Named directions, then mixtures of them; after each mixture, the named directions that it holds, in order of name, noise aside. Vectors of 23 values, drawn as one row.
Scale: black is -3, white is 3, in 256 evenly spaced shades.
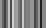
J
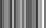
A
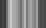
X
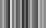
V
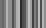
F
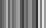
A, F, V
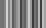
F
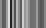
J, V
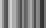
A, J, V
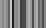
A, F, J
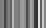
A, J, V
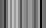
F, J, X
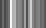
V, X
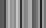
F, J, X
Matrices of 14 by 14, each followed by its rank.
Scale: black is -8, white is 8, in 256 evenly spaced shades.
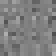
three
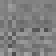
three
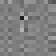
two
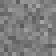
full rank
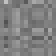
two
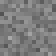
full rank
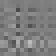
two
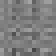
two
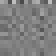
two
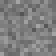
full rank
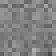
three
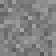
full rank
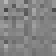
three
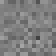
three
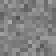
full rank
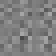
two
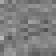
three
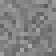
full rank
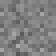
three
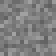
full rank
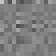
two
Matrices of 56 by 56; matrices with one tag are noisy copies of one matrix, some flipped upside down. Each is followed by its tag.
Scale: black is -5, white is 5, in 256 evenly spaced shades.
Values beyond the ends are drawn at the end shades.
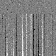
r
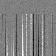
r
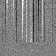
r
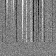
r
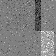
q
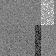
q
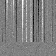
r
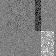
q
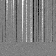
r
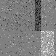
q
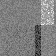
q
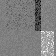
q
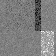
q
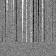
r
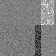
q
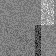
q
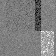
q
